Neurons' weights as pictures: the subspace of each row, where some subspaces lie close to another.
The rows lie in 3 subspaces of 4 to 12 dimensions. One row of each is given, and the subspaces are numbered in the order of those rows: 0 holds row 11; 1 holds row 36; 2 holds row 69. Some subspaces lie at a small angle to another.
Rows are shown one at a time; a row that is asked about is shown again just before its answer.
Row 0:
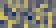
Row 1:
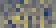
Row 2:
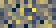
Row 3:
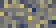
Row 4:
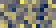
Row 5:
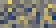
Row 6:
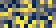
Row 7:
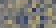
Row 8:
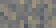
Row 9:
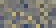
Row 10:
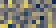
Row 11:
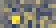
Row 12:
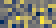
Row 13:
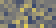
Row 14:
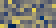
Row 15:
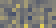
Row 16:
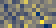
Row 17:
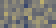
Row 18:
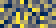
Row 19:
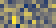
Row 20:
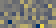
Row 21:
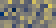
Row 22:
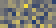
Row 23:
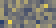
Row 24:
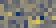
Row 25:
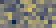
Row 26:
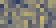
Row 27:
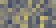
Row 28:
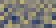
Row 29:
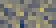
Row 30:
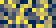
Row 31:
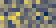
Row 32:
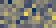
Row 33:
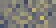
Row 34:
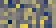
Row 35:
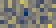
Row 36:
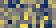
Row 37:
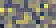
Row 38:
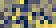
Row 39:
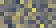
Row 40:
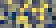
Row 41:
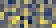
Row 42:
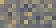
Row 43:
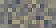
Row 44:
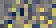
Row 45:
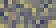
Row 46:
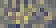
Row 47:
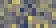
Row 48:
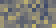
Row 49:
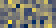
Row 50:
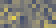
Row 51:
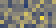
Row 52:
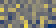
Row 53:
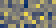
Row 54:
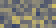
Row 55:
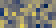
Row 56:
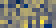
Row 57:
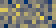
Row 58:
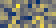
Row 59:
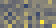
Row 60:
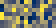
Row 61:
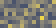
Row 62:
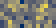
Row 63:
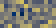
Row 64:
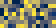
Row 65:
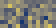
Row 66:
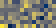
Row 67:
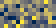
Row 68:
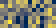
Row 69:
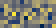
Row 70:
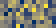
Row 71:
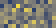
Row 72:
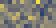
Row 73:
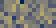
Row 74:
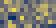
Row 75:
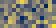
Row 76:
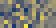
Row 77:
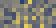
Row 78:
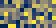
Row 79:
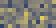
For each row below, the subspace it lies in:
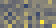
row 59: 0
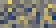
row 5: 0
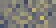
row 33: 1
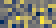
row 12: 0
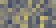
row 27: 1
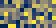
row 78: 1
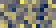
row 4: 1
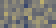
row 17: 2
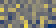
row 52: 0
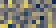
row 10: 1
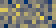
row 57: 0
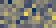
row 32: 0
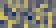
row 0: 2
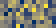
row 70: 0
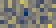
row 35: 2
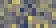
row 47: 2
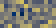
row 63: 2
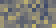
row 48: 0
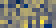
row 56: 2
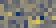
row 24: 0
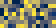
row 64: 2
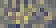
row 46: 2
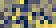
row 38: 2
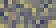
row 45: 2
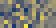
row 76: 0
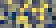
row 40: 0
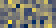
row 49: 1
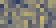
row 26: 2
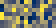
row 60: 0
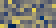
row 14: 0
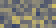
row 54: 0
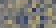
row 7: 1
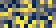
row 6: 0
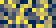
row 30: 1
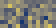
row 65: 2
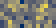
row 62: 1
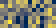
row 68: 1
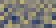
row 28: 0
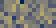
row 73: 2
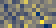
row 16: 0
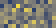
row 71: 0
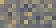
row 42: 0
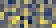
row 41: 0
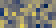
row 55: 2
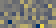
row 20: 2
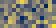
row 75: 0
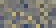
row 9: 2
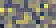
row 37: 2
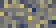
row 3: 2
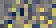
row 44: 2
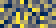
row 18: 2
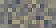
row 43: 0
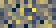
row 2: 1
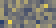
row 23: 2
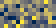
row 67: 0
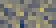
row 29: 2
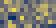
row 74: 0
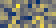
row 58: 2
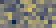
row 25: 0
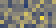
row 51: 1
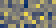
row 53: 1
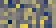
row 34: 1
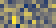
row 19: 0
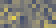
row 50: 0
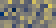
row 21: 0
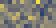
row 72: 0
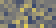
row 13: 1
